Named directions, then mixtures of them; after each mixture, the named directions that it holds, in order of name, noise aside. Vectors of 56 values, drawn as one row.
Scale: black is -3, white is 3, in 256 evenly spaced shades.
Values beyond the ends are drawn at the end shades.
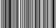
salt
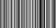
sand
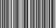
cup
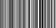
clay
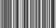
cup, salt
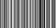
cup, sand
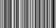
cup, salt, sand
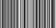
clay, cup, salt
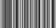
cup, salt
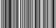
salt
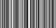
clay, cup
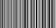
clay, cup, sand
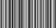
cup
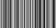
salt, sand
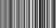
clay, salt, sand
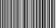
clay, cup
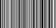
clay, cup, salt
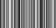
salt, sand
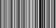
clay, sand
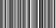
clay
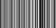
clay, sand
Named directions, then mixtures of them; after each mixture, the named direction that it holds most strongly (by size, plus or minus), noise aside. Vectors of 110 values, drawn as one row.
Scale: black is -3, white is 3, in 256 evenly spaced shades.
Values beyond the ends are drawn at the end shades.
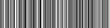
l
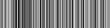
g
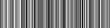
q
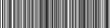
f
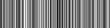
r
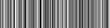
l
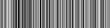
g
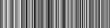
q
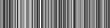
g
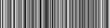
f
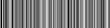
f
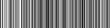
q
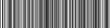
f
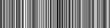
r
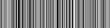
g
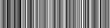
q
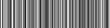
f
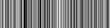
r
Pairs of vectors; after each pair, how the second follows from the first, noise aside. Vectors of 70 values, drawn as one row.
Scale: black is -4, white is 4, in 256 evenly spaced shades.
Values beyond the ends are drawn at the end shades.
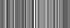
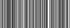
shuffled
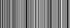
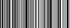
scaled up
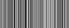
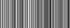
shuffled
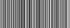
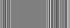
partly zeroed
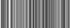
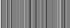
partly zeroed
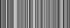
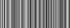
shuffled
